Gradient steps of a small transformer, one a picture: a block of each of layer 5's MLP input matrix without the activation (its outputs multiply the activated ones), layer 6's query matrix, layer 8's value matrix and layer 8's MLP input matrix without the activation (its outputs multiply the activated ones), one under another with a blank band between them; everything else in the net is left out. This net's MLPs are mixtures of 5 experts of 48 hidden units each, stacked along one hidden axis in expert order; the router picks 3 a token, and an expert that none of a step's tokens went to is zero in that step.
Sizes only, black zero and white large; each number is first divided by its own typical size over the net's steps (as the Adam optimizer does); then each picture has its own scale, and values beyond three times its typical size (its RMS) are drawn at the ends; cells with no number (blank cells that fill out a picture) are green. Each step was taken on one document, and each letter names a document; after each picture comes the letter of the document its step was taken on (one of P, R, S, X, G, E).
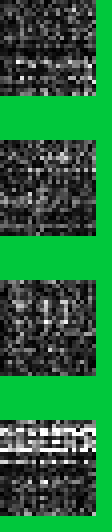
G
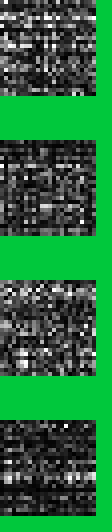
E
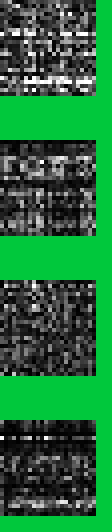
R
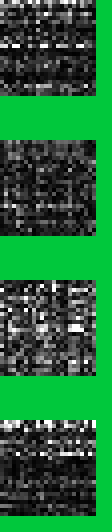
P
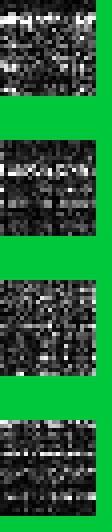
P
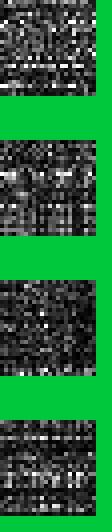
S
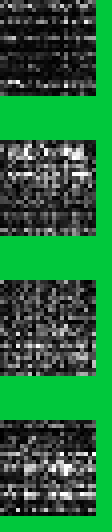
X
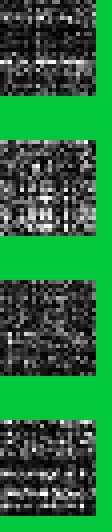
X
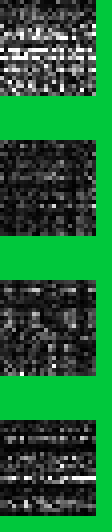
S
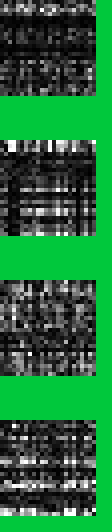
G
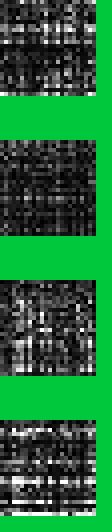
G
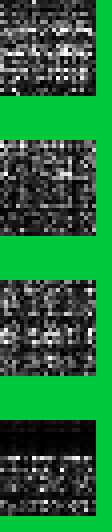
R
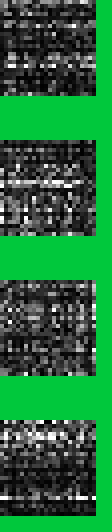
X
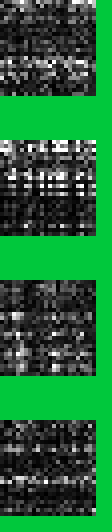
G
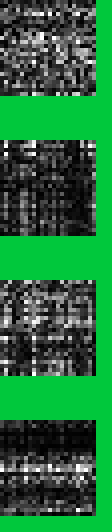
R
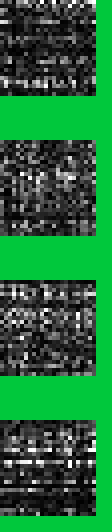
G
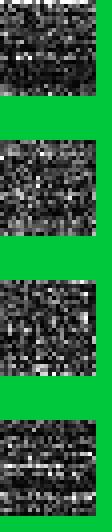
X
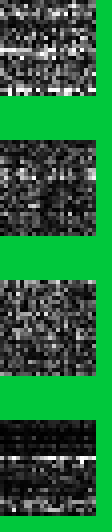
R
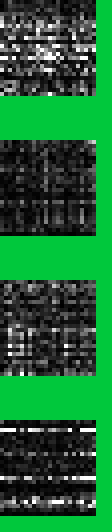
S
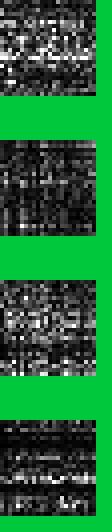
S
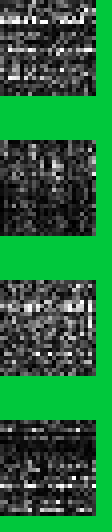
R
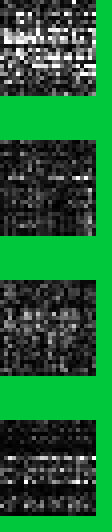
S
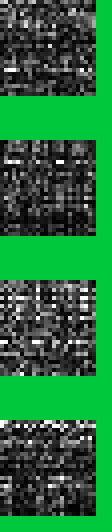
P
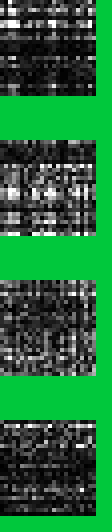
X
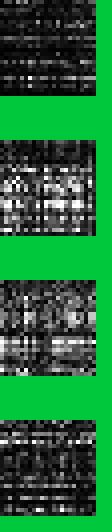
E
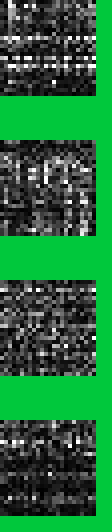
P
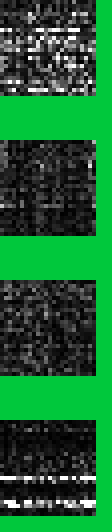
S
